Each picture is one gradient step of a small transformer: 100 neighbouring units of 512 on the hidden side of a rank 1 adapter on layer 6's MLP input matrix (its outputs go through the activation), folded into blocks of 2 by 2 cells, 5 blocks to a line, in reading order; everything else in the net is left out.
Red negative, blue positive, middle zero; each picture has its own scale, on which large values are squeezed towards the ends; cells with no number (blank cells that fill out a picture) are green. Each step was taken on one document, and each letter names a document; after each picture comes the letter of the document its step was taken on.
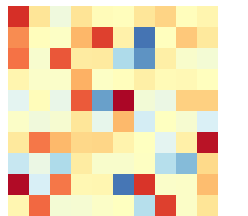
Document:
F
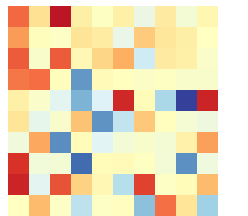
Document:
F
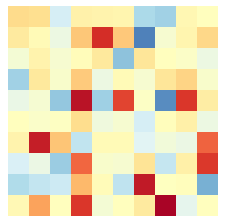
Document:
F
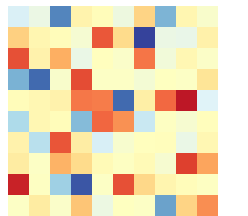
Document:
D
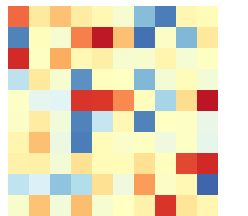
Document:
F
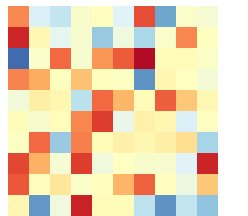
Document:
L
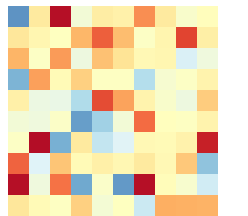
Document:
F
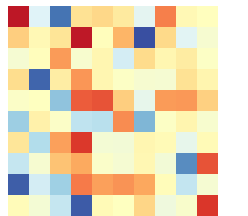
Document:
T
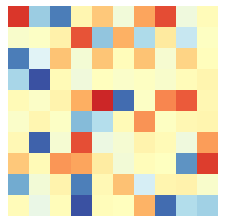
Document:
T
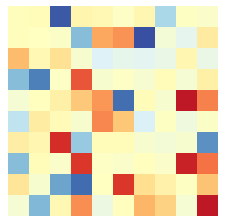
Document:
D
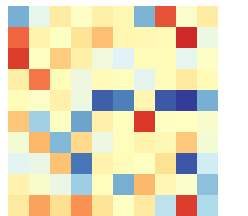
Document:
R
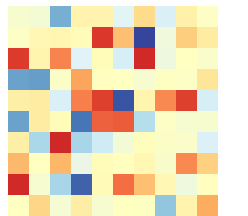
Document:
D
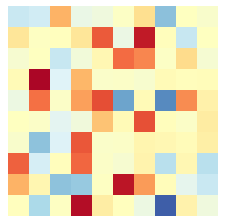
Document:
L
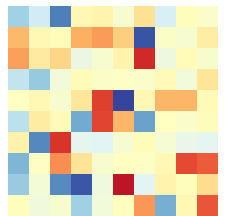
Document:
D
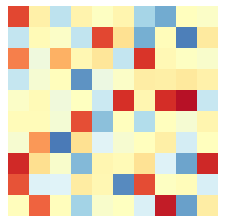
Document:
F
